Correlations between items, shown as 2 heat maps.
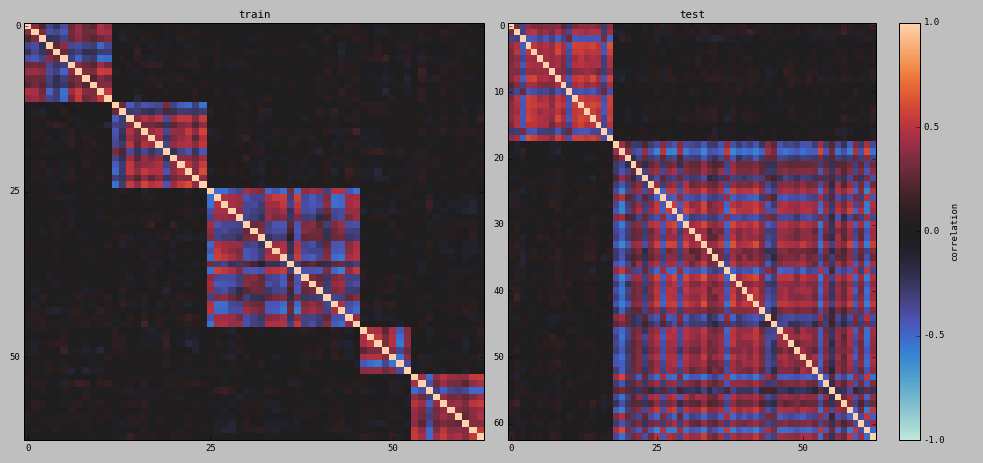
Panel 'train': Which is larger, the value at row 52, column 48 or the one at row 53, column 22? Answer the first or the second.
the first
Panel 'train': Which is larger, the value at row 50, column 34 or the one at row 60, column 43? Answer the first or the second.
the second
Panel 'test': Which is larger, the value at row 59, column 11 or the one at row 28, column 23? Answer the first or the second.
the first
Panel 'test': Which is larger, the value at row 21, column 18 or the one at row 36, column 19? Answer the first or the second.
the first
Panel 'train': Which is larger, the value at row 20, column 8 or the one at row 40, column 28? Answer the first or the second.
the first
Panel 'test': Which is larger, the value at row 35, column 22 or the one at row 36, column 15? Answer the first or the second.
the first
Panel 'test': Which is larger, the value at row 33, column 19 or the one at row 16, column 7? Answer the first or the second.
the second
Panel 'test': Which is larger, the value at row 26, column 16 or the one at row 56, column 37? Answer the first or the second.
the first
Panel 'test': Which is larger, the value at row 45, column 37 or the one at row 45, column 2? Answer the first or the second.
the first
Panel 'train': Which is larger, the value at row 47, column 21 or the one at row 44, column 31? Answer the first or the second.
the first
